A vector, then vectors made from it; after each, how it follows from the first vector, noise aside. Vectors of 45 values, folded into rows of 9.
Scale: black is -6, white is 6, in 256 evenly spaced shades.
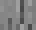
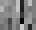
scaled up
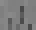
partly zeroed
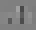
partly zeroed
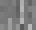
negated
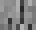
scaled up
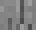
copied
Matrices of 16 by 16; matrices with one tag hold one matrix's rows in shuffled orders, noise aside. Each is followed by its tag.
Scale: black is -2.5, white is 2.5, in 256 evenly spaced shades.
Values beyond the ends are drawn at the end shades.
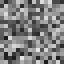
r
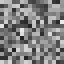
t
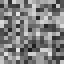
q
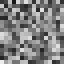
t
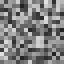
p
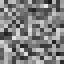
p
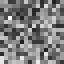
r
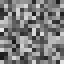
t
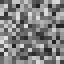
p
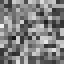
q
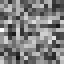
q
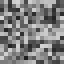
q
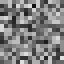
t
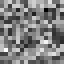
q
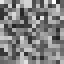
t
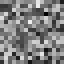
p
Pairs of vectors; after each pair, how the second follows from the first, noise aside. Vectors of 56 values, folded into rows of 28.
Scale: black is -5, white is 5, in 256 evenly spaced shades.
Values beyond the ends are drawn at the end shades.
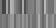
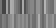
copied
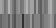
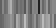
wrapped around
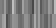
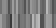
wrapped around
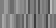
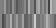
sign-scrambled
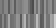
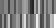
scaled up
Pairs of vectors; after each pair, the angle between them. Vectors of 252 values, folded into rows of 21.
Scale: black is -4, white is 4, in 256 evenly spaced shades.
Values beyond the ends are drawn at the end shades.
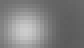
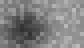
nearly opposite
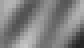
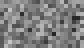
orthogonal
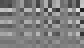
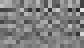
nearly opposite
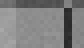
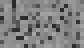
orthogonal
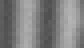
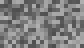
orthogonal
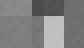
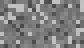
orthogonal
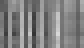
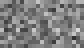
orthogonal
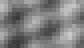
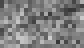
partly opposed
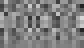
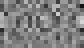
nearly parallel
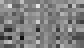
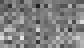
nearly opposite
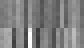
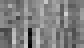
nearly opposite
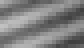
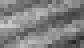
nearly parallel
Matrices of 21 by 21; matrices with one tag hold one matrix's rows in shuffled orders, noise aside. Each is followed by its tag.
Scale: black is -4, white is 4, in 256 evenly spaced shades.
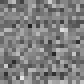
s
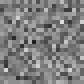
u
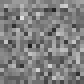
s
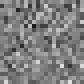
u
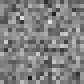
s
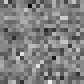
s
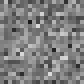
s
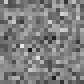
s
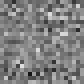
s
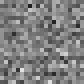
s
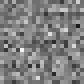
s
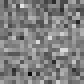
s
